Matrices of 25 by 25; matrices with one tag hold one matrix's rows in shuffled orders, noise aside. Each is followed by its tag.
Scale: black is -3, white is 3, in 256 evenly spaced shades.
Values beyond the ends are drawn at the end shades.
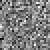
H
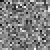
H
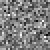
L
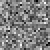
L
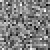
L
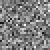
H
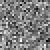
L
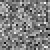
L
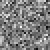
L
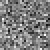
L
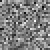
H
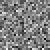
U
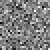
H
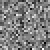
U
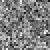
L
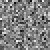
U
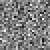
U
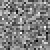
L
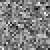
L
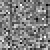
L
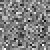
U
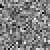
H
